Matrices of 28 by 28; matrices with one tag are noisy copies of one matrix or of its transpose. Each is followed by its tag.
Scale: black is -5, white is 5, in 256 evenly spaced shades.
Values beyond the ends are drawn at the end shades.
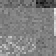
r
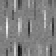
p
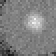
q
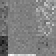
r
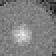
q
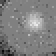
q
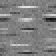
p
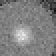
q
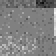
r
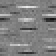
p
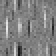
p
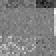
r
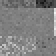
r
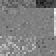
r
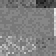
r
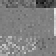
r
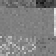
r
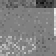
r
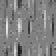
p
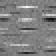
p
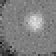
q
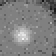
q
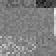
r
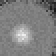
q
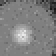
q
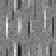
p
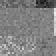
r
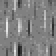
p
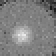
q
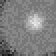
q
